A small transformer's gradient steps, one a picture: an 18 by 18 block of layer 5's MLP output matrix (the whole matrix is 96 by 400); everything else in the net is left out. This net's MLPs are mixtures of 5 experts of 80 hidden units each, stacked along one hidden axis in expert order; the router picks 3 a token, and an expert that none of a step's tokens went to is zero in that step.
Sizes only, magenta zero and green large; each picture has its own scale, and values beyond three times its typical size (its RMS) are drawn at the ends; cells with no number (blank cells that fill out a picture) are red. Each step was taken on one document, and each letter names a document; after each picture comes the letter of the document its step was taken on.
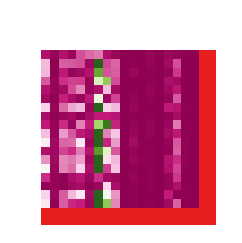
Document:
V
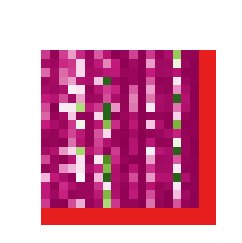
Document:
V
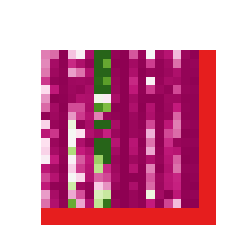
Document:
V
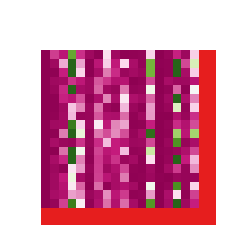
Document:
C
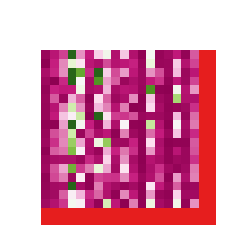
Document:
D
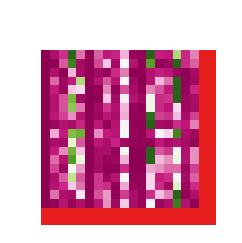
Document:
C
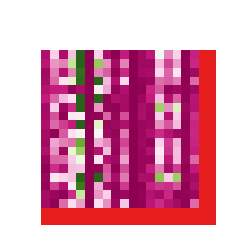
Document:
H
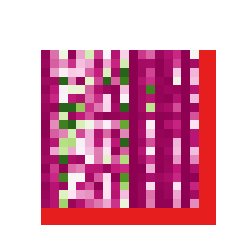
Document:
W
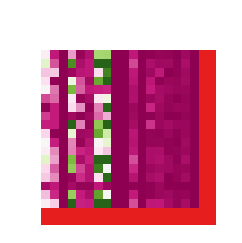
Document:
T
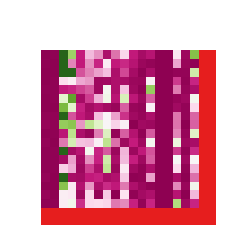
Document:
W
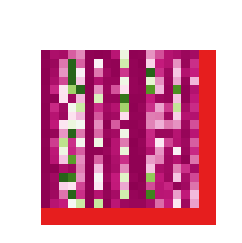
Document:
C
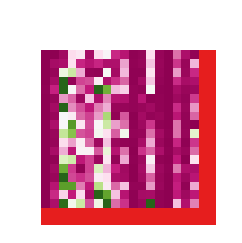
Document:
W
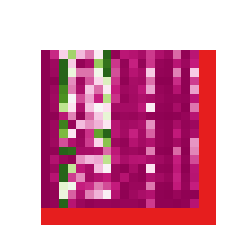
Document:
W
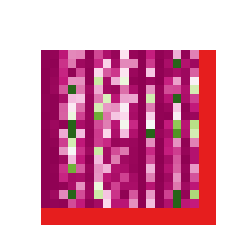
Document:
C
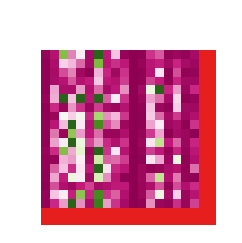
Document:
H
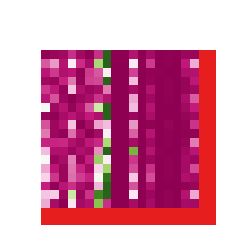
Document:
T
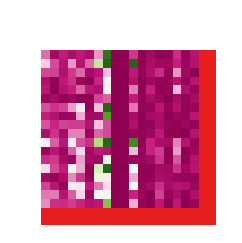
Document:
T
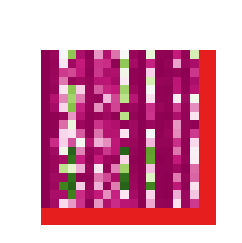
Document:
C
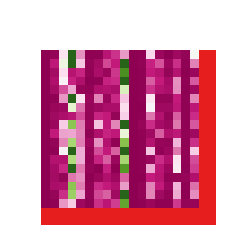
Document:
D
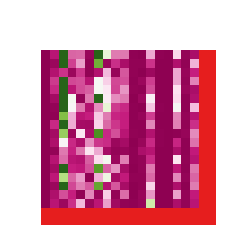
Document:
W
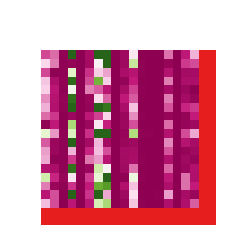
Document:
T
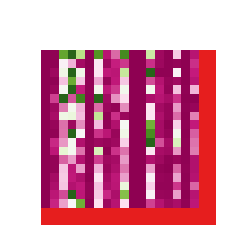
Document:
D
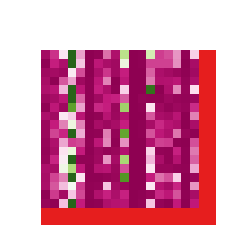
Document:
C
